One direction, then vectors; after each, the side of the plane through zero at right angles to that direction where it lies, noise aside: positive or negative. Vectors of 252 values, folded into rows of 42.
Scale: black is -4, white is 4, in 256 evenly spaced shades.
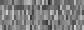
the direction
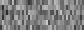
negative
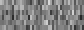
negative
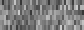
positive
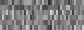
positive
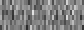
negative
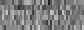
positive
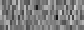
negative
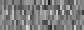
positive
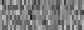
positive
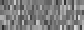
positive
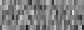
negative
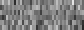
negative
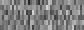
negative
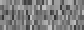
negative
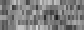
negative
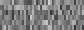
negative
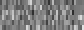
positive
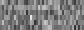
negative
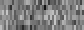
positive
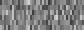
positive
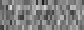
negative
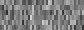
negative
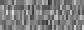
positive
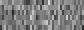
negative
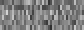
positive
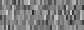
positive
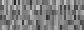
negative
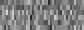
positive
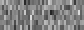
negative
